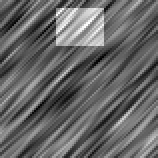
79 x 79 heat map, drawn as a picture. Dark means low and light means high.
Ninth with the highest average: top middle. Odd patch: higher, in the top middle. Average level on the scale: 40%. Mirror symmetry: none. Slope: none. Grain: diagonal, up to the right.
